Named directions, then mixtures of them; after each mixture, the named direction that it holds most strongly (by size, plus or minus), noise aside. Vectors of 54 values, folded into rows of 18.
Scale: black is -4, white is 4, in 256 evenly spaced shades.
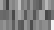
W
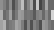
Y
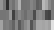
W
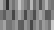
W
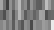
W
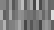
Y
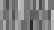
Y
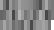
W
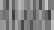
W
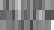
W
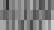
W
